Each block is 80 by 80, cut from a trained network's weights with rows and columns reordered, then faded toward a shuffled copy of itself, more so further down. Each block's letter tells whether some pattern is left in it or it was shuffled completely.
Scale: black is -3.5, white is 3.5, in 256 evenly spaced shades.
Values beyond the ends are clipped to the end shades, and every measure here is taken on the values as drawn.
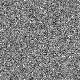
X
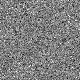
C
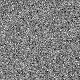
C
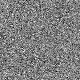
C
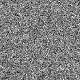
X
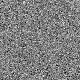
C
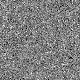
X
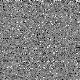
X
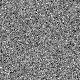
C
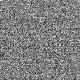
X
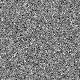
C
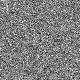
C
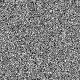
C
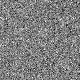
X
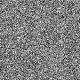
X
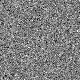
C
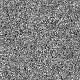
X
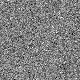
C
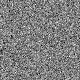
C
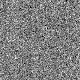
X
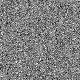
X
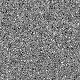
C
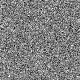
C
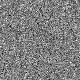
C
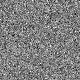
C
